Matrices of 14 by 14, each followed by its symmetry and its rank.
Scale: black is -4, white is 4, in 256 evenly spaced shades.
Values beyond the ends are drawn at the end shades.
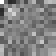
symmetric, rank three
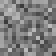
symmetric, full rank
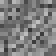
symmetric, full rank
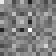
symmetric, rank three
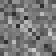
symmetric, full rank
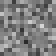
antisymmetric, full rank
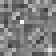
symmetric, full rank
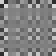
symmetric, rank one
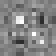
symmetric, rank three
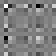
symmetric, rank one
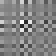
symmetric, rank one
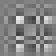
symmetric, rank one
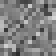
antisymmetric, full rank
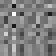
neither, rank two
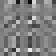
neither, rank two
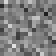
antisymmetric, full rank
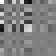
symmetric, rank one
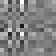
neither, rank two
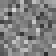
antisymmetric, full rank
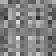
neither, rank two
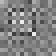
symmetric, rank three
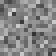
symmetric, full rank
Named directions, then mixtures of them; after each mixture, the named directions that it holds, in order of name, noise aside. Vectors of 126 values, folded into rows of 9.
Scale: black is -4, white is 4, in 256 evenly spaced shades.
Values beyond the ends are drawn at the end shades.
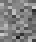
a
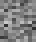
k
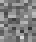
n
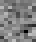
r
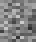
a, k, n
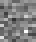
n, r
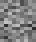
k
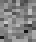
k, r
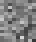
a, n, r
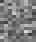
a, k, r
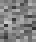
k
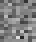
a, n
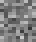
n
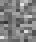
k, n, r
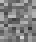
n
